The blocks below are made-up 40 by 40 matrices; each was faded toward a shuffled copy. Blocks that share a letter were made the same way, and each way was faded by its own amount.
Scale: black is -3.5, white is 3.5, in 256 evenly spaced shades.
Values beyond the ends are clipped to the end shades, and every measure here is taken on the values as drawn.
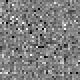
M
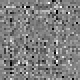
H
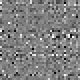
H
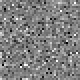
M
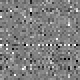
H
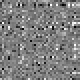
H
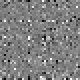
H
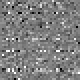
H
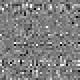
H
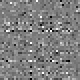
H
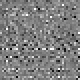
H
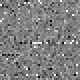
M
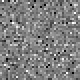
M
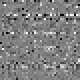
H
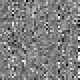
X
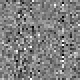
X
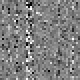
X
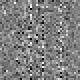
X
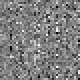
X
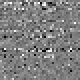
H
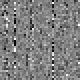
X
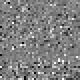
M
